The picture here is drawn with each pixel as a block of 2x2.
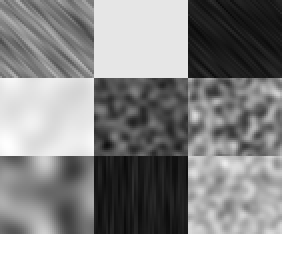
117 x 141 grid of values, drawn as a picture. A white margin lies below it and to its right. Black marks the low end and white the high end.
It is made of 3 by 3 panels. Panel 1,1: middling, slanting down to the right. Panel 1,2: very high, flat. Panel 1,3: very low, slanting down to the right, faint in contrast. Panel 2,1: very high, smooth, faint in contrast. Panel 2,2: low, blotchy. Panel 2,3: middling, blotchy, strong in contrast. Panel 3,1: middling, smooth, strong in contrast. Panel 3,2: very low, streaked downward, faint in contrast. Panel 3,3: high, blotchy.
